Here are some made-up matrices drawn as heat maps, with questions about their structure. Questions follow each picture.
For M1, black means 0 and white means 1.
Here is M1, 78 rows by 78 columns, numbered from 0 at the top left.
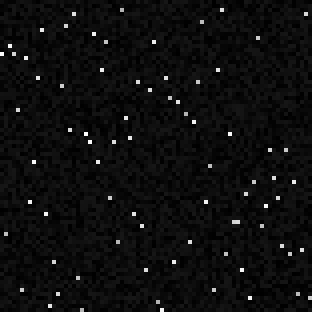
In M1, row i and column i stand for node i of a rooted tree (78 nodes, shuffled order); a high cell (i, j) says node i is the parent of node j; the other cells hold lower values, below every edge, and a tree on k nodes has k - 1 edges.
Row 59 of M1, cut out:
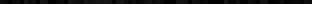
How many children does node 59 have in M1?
0
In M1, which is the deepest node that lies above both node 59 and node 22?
63
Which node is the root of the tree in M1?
45
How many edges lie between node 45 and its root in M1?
0
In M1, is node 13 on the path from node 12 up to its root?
yes
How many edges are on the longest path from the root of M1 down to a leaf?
10
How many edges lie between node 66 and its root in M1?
6
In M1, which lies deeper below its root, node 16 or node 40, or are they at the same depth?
the same depth
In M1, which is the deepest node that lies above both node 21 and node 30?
53
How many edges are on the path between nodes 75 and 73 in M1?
3
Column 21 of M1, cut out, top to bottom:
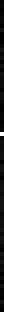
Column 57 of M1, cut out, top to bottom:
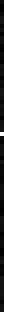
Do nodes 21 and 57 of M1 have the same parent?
yes
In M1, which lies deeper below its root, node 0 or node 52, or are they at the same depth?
node 52
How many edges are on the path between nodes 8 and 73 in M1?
4
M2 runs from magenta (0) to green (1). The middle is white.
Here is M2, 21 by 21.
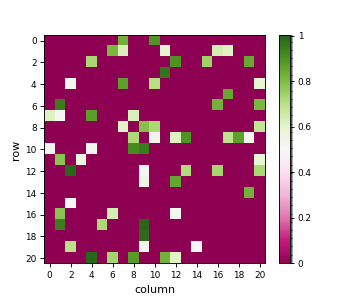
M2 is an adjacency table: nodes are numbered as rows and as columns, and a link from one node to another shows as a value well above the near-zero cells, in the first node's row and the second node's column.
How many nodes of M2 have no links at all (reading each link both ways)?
0
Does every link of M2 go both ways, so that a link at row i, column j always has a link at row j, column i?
yes
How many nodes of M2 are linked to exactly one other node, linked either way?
5
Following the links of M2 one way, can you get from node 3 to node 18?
yes
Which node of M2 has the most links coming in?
node 9
